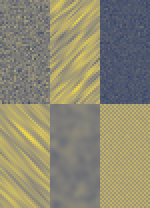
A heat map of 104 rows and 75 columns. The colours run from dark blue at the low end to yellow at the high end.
The table splits into 2 rows of 3 panels. Panel 1,1: middling, fine-grained. Panel 1,2: high, slanting up to the right. Panel 1,3: low, fine-grained, faint in contrast. Panel 2,1: high, slanting down to the right. Panel 2,2: middling, blotchy, faint in contrast. Panel 2,3: high, checkered.
